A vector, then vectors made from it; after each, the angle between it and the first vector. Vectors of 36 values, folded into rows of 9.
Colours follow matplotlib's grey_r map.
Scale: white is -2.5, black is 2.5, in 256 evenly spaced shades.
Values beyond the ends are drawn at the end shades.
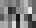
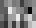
nearly opposite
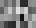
partly opposed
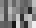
nearly opposite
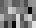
nearly opposite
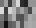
partly opposed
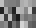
partly aligned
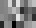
partly opposed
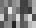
nearly opposite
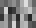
nearly parallel
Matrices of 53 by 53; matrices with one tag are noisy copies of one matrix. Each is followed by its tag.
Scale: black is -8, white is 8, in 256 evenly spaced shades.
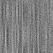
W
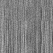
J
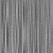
W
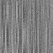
W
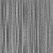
W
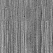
J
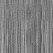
J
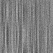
W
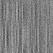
W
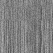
J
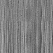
J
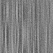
W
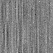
W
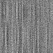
W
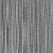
W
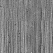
J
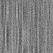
W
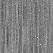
W
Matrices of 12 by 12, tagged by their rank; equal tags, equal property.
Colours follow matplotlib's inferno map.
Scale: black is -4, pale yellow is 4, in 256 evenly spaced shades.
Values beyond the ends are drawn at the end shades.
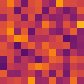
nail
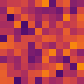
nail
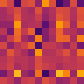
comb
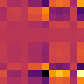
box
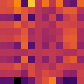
comb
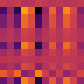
box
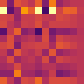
comb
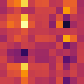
comb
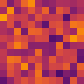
nail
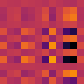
box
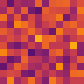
nail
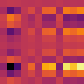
box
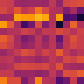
comb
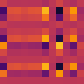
box
